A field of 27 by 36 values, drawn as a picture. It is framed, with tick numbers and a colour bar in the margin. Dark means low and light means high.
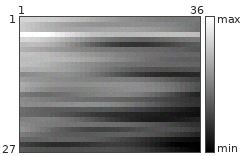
Ninth with the lowest average: bottom right. Ninth with the highest average: top left. Slope: up to the top left. Histogram: bell-shaped. Grain: streaks across.
